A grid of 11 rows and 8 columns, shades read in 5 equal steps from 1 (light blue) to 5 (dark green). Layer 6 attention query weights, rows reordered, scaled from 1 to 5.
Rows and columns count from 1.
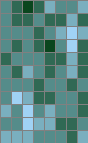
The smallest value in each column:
2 1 1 2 2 2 1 2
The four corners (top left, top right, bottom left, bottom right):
3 2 2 2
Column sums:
32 34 29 37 36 35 29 36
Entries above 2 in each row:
6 7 5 7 7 6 8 6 5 5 4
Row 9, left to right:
2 3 1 3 2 3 3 4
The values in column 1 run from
2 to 4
